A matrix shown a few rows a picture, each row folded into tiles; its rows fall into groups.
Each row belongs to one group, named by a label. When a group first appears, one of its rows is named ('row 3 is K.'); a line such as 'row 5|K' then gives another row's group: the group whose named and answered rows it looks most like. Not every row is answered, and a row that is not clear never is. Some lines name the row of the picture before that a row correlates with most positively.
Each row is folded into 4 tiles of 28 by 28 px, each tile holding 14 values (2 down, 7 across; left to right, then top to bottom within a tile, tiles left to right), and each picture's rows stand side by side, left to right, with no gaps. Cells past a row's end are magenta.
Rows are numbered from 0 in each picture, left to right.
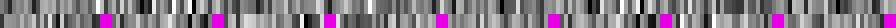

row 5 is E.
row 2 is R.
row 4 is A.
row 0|R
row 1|E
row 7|A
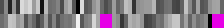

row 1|A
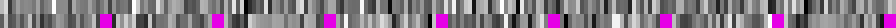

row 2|E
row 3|A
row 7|E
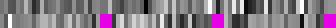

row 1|R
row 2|E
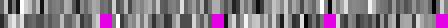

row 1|A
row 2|R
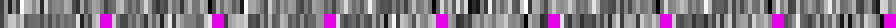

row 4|E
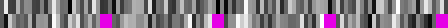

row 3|E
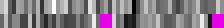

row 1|E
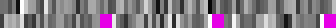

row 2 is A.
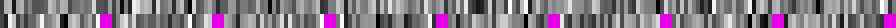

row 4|E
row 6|E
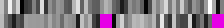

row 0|E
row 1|R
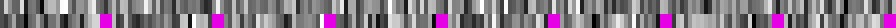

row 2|A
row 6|R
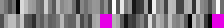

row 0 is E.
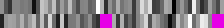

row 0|R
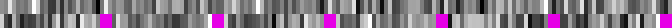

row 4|R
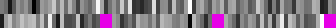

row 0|R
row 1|E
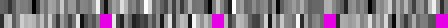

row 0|R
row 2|A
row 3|R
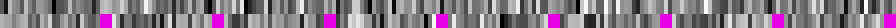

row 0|A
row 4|A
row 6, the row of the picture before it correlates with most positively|1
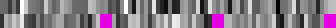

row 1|A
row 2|A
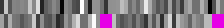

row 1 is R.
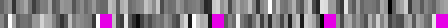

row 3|A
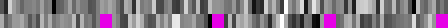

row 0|A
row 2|E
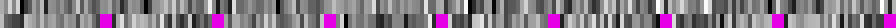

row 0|E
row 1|R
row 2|A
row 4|E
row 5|R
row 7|R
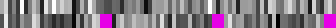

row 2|A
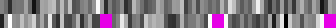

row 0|R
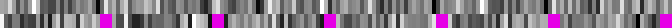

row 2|R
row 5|E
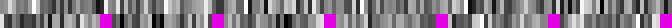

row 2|A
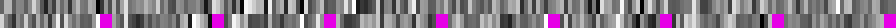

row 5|E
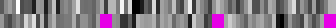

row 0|E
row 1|E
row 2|A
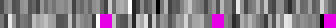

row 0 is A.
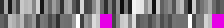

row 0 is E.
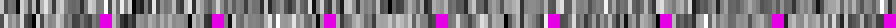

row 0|E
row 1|E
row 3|A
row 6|E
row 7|R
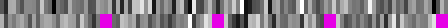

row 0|A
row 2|E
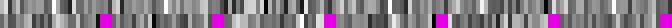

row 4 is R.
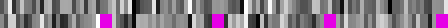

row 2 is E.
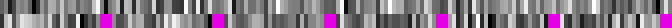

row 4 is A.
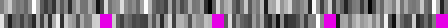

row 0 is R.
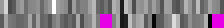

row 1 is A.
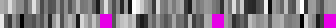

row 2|E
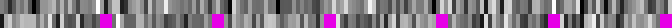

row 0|R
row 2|A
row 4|E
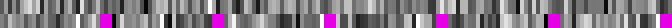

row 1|R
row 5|R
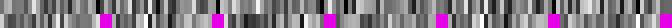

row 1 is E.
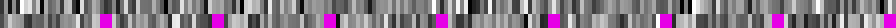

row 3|R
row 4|E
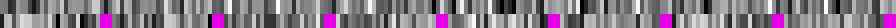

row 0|R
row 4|A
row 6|R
